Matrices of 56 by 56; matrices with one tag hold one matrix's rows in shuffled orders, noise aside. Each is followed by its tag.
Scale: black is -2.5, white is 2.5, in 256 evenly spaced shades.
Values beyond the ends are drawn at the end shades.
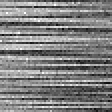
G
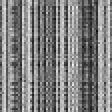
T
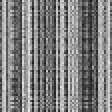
T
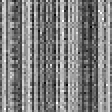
T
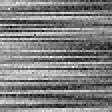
G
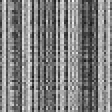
T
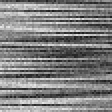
G
